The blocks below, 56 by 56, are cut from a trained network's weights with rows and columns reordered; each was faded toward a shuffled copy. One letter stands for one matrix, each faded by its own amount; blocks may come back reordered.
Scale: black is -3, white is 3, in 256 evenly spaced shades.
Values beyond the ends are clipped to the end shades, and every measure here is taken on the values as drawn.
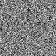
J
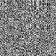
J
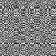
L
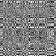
L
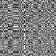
L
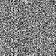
J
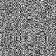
J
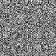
J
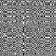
L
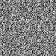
J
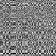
L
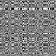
L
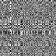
L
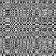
L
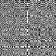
L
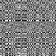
L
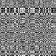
L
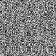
J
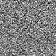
J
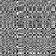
L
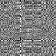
L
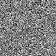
J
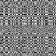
L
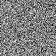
J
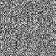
J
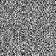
J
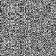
J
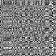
L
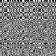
L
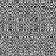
L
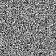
J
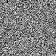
J
